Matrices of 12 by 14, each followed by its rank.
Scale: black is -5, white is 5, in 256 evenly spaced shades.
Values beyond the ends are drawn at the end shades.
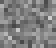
full rank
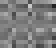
two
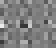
two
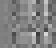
two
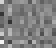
two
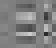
one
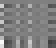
one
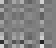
one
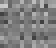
two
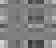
one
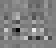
two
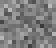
full rank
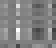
one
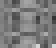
two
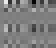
one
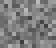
full rank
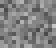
full rank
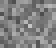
full rank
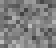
full rank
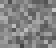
full rank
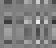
one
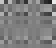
one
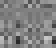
two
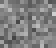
full rank
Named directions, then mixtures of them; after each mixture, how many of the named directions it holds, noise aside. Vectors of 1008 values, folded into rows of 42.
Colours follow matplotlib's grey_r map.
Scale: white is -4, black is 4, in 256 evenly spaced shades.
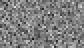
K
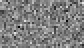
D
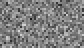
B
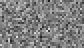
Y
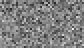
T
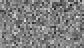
three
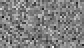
three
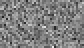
two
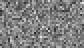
two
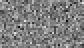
one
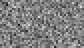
two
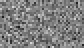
three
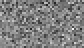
one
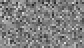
three
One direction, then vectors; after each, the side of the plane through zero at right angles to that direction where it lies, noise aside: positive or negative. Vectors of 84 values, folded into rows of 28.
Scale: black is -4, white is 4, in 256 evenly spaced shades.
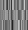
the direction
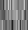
positive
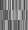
negative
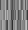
positive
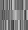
positive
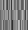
positive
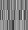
positive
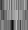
positive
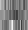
negative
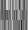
negative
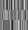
positive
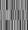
positive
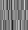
positive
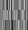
positive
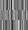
positive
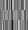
positive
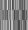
negative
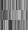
negative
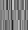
positive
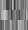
positive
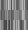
positive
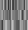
negative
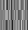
positive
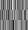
positive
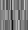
positive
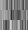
positive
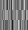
positive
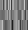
positive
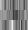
negative
